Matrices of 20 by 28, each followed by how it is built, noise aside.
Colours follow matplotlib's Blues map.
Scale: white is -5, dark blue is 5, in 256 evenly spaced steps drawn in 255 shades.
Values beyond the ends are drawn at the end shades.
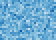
noise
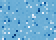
sparse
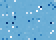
sparse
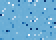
sparse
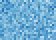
noise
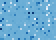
sparse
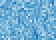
noise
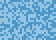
noise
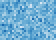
noise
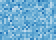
noise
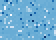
sparse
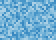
noise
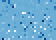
sparse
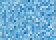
noise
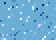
sparse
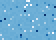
sparse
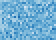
noise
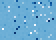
sparse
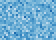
noise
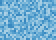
noise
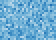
noise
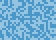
noise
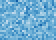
noise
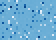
sparse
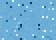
sparse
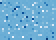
sparse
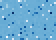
sparse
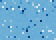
sparse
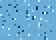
sparse
